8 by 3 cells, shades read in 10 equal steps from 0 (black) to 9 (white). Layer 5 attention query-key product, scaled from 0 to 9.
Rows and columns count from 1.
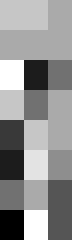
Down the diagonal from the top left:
7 6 4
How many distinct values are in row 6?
3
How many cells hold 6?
7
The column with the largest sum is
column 2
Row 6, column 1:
1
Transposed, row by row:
7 6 9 7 2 1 4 0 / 7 6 1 4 7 8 6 9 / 6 6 4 6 6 5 3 3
